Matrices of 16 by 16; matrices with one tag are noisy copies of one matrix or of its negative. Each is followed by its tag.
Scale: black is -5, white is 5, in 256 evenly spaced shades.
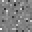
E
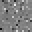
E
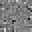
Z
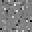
E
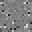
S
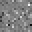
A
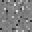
E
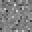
E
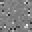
S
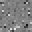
S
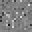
A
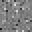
E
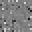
Z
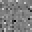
Z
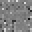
Z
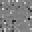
Z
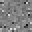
S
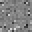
S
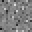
E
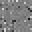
Z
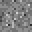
A
